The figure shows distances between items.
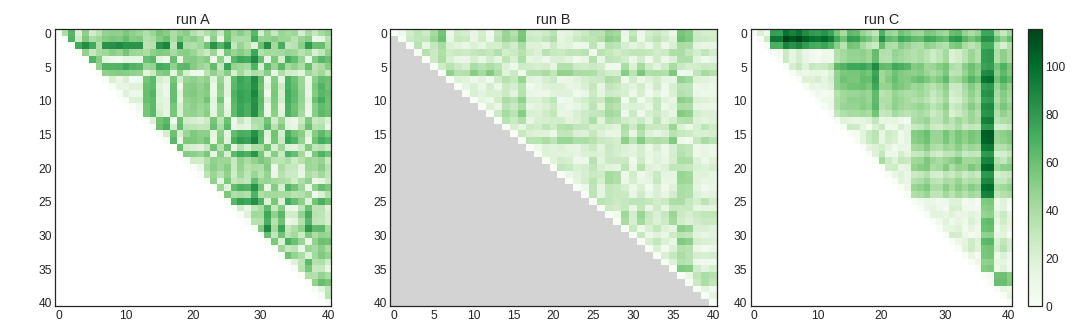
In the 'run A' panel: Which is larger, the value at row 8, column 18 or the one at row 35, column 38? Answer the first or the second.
the second
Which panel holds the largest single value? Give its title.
run C
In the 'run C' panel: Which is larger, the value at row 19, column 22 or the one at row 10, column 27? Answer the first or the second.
the second
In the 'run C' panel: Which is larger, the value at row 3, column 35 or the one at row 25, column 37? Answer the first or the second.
the second
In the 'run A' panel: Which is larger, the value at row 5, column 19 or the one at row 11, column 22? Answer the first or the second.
the first
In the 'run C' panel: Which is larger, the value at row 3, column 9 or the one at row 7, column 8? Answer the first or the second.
the second
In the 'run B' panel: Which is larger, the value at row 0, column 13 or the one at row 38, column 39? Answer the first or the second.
the first
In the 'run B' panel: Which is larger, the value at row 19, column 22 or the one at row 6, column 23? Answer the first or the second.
the second
